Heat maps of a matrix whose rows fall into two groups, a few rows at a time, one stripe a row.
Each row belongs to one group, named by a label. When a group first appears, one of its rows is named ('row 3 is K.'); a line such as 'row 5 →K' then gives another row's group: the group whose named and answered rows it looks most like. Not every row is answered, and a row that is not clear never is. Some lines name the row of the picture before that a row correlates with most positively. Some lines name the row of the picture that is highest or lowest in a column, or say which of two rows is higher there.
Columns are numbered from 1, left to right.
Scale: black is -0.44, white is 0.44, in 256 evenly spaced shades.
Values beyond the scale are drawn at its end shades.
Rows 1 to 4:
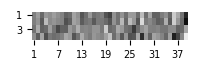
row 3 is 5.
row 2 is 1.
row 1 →1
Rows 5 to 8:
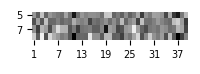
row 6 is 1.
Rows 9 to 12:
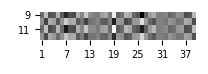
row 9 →5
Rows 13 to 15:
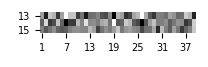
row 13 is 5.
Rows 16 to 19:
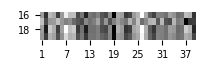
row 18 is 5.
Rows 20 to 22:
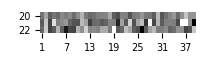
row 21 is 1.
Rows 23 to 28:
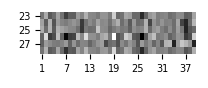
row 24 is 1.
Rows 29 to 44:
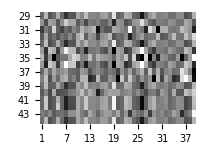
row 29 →5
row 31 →1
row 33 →5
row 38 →1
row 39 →5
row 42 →5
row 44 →5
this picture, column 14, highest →31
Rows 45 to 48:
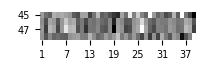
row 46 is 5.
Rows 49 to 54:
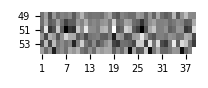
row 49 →1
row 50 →5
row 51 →5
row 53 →1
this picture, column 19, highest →51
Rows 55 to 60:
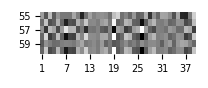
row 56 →5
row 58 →5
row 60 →5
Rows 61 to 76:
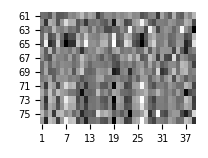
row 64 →5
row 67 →1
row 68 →1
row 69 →1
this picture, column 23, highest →63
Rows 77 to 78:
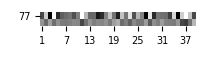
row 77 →1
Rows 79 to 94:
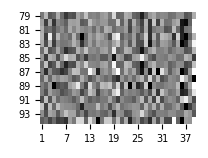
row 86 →5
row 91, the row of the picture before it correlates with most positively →77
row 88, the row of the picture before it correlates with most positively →77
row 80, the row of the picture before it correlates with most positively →78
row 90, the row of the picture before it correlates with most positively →78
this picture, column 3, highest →82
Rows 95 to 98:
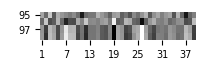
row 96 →5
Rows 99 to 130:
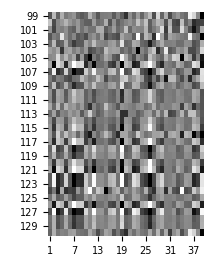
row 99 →1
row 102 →1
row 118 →5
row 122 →5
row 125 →5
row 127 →5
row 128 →5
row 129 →5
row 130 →1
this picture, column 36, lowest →108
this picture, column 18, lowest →116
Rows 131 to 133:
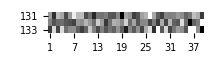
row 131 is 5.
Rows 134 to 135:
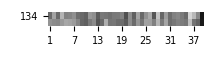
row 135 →1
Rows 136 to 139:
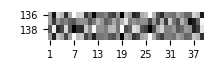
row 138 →5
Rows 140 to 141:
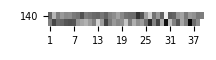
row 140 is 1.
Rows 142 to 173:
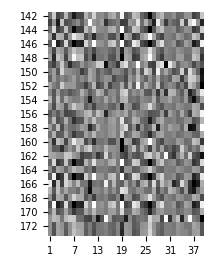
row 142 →5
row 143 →1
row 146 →5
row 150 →1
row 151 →1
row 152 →1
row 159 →5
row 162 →1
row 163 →5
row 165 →5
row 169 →5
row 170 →5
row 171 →1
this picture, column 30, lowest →149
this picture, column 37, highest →143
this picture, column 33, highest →171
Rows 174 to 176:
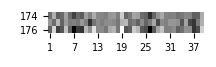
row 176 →5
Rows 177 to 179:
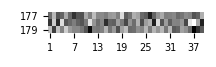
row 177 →5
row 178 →1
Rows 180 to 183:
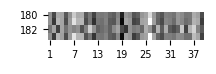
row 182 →1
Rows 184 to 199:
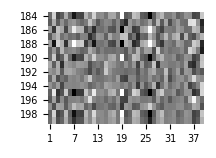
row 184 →5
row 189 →1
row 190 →5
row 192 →1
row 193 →1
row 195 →5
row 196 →1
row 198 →5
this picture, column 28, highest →189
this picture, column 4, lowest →191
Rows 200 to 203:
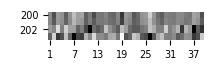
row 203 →5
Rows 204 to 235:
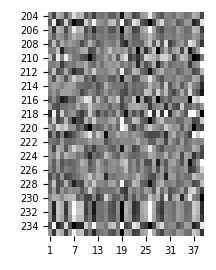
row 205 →5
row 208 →1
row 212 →5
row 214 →1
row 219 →5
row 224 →1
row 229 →1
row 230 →1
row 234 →5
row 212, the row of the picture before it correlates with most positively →203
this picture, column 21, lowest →210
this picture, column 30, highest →218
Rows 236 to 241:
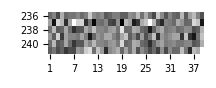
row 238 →5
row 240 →5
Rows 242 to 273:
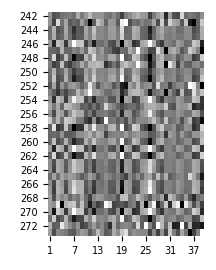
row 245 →5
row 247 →1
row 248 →5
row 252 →1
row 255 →1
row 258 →5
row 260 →5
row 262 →5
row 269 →1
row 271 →5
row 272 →1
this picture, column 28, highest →272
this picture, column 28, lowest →269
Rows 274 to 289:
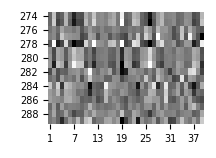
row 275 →5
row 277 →1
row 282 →1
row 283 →1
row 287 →1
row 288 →5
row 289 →1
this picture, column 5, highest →278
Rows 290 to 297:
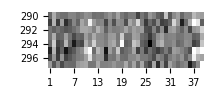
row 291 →1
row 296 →1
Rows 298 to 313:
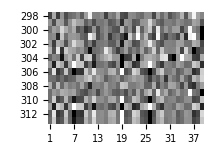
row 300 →1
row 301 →1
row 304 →1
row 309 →1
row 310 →5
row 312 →5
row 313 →5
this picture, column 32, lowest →304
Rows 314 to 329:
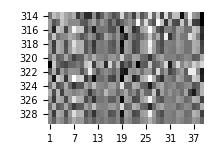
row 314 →1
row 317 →1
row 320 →5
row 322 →1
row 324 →5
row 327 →5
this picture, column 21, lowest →321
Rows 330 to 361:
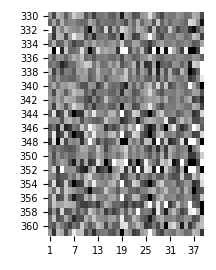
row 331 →1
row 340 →1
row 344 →5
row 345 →1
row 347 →5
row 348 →1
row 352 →1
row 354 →5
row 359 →5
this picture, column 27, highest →335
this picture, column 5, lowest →346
